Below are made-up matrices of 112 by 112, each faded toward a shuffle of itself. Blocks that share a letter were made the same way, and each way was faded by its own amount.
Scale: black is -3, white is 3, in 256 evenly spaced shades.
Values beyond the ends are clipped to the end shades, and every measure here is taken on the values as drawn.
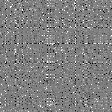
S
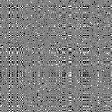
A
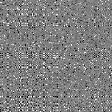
S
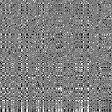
A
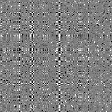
A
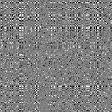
A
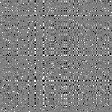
A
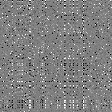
S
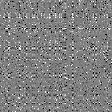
S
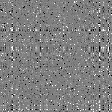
S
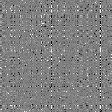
A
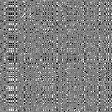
A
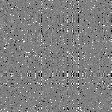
S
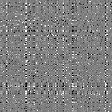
A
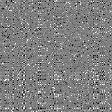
S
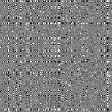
A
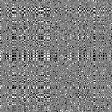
A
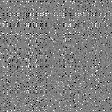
S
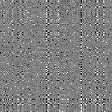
A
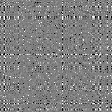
A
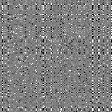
A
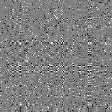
S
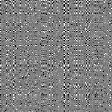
A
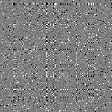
S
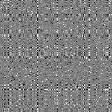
A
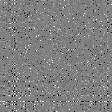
S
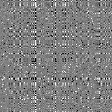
A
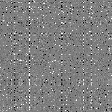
S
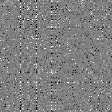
S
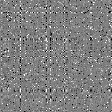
S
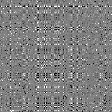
A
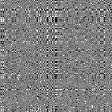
A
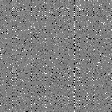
S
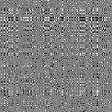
A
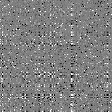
S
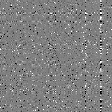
S
